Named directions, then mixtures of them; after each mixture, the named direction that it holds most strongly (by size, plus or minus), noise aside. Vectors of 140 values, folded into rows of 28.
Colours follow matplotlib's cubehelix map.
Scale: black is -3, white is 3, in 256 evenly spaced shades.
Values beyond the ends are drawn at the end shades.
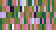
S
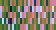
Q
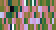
S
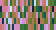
Q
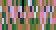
S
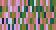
Q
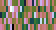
S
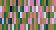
Q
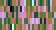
S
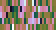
S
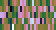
S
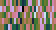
S
